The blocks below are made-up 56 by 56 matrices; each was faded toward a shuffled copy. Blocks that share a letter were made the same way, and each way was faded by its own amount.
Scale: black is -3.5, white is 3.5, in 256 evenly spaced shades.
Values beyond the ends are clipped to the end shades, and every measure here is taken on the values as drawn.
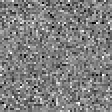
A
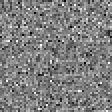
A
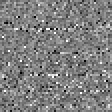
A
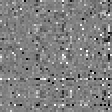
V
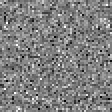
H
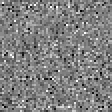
A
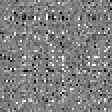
V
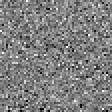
H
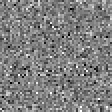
A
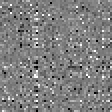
V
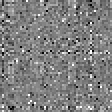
V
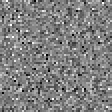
A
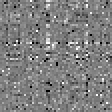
V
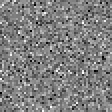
H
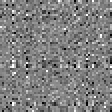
V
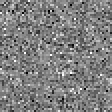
H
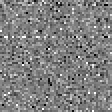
A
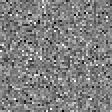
H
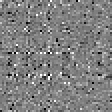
V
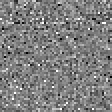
A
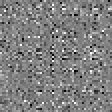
V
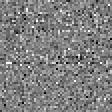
A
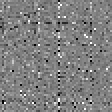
V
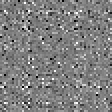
V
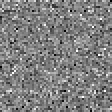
A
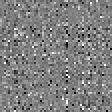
V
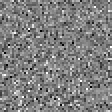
H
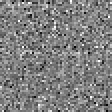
A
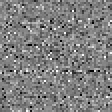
A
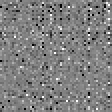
V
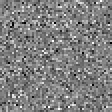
A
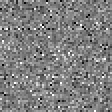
A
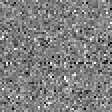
A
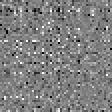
V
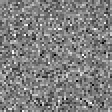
A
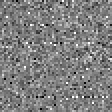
A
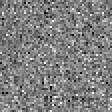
H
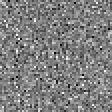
H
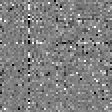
V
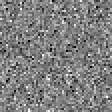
H
